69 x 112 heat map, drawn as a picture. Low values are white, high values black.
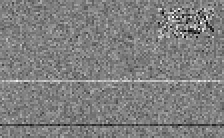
There are no regular stripes. In the top right lies a patch that is rougher than the rest. Neither half mirrors the other. Rows 41 and 63 differ from the rows beside them. The top right is the roughest part.
